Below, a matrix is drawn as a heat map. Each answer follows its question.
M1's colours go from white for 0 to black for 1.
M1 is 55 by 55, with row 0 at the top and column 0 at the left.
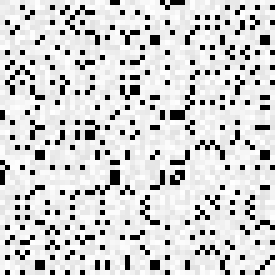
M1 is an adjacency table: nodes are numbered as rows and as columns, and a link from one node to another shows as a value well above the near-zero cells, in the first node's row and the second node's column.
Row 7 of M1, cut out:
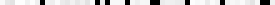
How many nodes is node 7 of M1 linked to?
10
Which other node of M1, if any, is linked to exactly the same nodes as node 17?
node 15
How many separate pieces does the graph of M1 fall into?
1
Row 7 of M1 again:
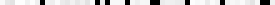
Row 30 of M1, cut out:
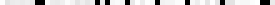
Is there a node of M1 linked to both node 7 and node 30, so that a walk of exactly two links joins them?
yes
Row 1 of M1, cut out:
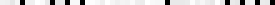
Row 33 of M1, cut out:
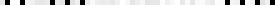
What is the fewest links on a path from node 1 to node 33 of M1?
1
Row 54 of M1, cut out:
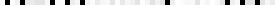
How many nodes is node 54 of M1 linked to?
9
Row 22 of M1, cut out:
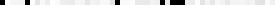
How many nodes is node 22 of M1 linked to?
7
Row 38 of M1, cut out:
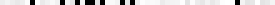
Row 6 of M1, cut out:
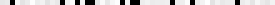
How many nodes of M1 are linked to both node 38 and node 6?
7
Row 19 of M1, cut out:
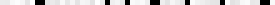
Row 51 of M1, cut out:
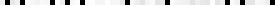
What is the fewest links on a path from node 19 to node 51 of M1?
2
